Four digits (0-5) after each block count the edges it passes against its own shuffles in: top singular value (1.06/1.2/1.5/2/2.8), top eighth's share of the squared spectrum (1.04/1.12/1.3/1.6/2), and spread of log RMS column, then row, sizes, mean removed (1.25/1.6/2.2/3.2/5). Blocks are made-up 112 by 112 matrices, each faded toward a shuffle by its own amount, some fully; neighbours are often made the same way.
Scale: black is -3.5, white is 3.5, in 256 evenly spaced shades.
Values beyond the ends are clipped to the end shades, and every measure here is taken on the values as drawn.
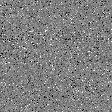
3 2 0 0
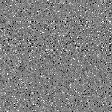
4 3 1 2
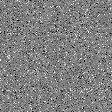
3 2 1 1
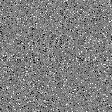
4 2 0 1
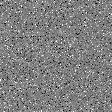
0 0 0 0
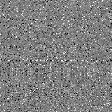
4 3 1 2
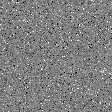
0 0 0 0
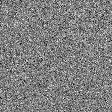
2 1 0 0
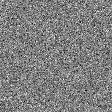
0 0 0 0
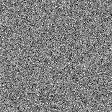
1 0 0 0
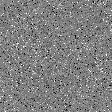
2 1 0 0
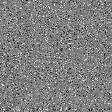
3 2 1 1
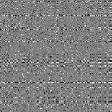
5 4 2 3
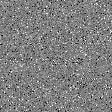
2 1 0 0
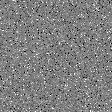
0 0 0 0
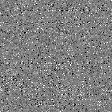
4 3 0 2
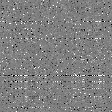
4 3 1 2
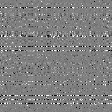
5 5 2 4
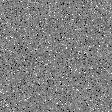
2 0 0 0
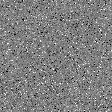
2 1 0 0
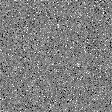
3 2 0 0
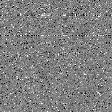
4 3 1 2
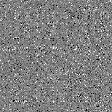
4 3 2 2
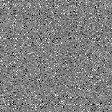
4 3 1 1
